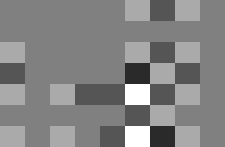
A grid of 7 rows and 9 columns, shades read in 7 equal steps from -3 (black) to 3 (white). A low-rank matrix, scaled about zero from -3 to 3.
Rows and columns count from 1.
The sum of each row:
1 0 2 -3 3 0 3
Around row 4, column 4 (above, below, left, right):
0 -1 0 0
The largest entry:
3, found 2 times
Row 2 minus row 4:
1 0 0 0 0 2 -1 1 0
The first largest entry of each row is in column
6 1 1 7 6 7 6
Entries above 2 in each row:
0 0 0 0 1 0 1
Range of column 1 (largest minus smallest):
2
